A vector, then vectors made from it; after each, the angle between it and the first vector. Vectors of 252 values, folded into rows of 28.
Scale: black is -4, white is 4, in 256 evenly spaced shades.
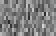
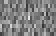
nearly opposite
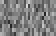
nearly parallel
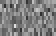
partly opposed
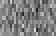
partly aligned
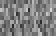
orthogonal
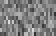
partly opposed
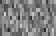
orthogonal
